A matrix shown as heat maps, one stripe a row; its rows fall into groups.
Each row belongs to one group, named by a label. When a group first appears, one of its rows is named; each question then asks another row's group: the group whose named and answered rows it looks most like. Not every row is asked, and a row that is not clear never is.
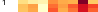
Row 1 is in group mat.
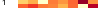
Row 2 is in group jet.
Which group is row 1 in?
mat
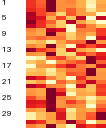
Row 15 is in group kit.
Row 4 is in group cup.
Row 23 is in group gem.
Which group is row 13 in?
cup
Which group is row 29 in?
kit
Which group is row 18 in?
mat
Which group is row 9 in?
gem
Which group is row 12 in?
gem
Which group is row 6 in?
cup
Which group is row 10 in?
jet
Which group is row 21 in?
mat
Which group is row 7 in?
cup
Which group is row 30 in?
kit
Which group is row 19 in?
mat
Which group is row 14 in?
gem
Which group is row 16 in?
mat
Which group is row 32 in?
gem
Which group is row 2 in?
jet
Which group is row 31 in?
cup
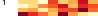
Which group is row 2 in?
kit
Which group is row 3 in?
mat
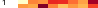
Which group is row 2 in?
gem
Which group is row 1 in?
kit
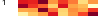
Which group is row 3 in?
gem
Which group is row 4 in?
kit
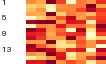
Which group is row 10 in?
cup
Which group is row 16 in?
jet
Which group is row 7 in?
kit
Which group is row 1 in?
gem
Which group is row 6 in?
jet
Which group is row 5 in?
kit
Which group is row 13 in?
jet
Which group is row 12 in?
cup
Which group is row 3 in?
mat
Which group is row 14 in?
gem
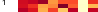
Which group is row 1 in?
jet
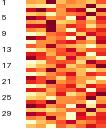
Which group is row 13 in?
kit
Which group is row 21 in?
jet
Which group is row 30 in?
gem
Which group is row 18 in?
jet
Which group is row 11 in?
kit
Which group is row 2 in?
mat
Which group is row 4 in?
mat
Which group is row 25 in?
mat
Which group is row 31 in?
kit
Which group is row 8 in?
gem
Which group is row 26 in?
jet
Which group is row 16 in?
kit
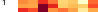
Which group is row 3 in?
jet
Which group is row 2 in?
gem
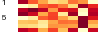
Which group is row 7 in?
mat
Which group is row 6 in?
mat
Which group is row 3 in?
jet
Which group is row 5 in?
kit
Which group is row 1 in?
cup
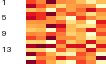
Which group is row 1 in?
jet
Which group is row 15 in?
kit
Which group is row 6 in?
jet
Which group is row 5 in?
cup
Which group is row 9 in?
jet
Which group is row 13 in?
mat
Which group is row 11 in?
mat
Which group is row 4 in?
jet
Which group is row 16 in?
cup
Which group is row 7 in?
gem
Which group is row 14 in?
cup
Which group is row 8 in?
mat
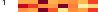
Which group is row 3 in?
gem
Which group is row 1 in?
gem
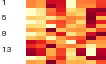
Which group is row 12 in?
jet
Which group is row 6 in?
kit
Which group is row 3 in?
kit
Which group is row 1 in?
gem
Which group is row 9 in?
kit
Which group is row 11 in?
cup
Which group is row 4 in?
kit
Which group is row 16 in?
gem
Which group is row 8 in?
gem
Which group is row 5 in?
mat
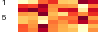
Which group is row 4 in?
gem
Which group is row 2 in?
jet
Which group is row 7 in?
jet
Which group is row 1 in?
kit
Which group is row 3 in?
jet
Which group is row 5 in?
mat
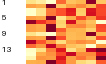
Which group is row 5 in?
gem
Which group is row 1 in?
mat
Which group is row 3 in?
kit
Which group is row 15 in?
kit
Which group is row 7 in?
gem
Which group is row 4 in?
kit
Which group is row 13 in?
kit
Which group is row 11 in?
cup
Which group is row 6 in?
cup
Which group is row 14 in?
kit
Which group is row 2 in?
gem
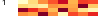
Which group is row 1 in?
kit
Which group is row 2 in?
mat
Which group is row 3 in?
cup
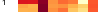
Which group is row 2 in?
gem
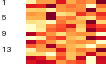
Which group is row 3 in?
mat
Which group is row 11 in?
cup
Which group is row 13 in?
kit
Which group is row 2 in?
jet
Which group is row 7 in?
kit
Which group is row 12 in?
jet
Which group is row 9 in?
cup
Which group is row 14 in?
mat
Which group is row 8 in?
kit
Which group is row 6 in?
mat
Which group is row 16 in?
jet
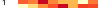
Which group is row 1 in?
jet
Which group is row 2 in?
kit
